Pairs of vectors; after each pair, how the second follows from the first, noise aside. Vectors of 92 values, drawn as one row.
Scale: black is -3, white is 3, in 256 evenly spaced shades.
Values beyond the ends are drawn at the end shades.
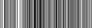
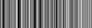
sign-scrambled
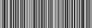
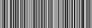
copied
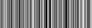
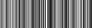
sign-scrambled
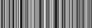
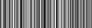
sign-scrambled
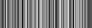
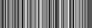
copied
